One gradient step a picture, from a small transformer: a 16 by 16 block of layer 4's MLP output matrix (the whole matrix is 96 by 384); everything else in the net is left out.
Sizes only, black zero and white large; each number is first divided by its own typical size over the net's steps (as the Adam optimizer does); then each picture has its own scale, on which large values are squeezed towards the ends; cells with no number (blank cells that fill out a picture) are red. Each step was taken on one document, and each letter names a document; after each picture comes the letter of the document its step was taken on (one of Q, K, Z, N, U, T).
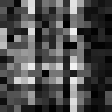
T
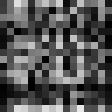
T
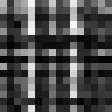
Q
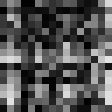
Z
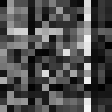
T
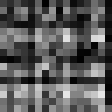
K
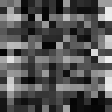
Z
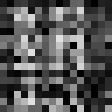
T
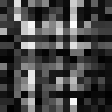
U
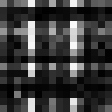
Q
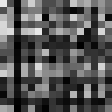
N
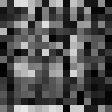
T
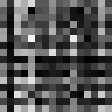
Q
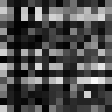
N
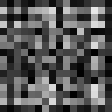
K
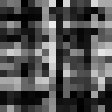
Z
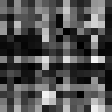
K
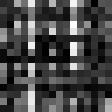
Q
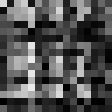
T
